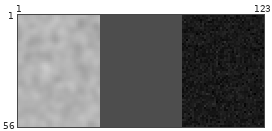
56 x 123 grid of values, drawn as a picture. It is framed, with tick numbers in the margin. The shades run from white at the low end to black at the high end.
It is made of 1 by 3 panels. Panel 1,1: low, blotchy, faint in contrast. Panel 1,2: high, flat. Panel 1,3: very high, fine-grained, faint in contrast.
